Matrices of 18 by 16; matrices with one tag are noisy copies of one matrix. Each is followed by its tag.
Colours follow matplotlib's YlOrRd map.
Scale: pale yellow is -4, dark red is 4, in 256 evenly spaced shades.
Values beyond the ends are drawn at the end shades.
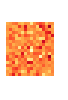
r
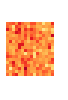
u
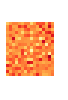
r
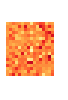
r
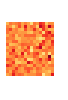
r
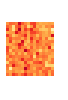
u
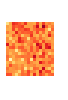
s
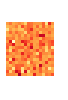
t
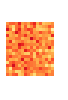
u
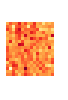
u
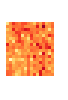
s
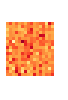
t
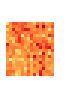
s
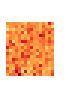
t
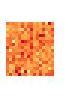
t
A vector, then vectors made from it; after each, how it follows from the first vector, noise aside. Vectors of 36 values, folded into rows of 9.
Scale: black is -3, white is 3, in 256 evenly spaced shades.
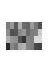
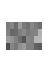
shrunk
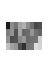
wrapped around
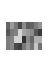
wrapped around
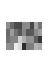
wrapped around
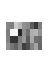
wrapped around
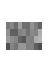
shrunk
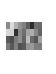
wrapped around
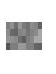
shrunk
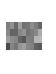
shrunk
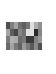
wrapped around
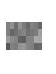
shrunk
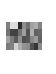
wrapped around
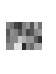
wrapped around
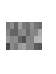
shrunk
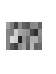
wrapped around
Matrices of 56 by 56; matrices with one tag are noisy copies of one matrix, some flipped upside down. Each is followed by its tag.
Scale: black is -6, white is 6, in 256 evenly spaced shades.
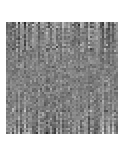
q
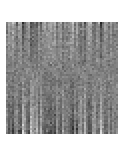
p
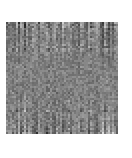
q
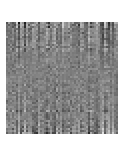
q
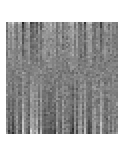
p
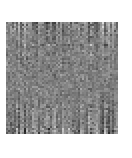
q
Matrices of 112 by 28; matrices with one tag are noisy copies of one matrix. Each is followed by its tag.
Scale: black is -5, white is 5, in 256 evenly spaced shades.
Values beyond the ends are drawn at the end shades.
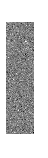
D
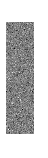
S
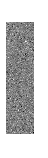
D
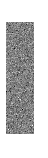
S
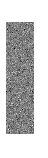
S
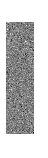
D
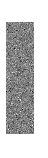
S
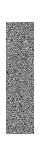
D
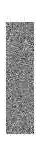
D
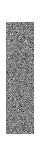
D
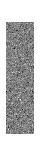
S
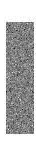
S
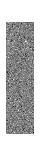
D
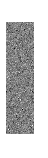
S
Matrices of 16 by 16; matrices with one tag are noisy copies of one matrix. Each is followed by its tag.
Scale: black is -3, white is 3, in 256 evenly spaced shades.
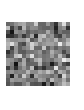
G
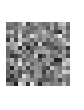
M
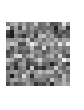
G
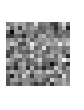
G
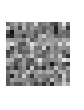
G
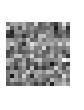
G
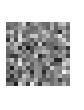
M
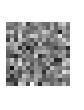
M
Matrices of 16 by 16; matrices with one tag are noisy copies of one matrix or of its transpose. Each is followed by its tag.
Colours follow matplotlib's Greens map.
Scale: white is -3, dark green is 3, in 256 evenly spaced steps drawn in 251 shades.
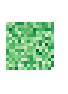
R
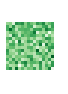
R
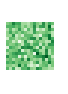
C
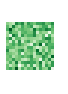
R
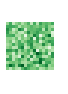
C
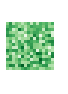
C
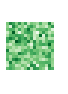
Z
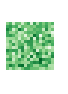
C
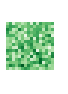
C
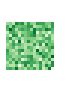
R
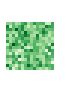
Z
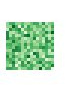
R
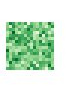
Z
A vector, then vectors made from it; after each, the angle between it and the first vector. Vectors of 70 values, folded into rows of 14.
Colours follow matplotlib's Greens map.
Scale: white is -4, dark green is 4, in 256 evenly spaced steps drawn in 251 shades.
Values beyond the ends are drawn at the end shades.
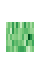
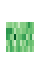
orthogonal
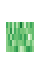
nearly opposite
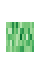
partly aligned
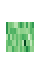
partly opposed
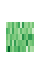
partly aligned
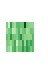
orthogonal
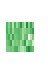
nearly opposite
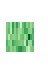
nearly parallel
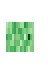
partly aligned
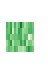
nearly opposite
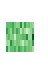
orthogonal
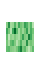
partly aligned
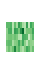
partly opposed
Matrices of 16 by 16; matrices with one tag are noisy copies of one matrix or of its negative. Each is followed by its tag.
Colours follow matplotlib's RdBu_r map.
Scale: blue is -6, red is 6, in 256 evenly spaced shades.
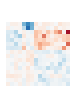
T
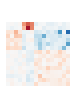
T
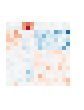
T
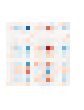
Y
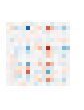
Y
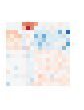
T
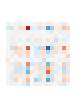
Y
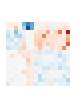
T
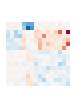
T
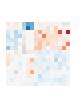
T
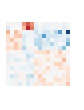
T
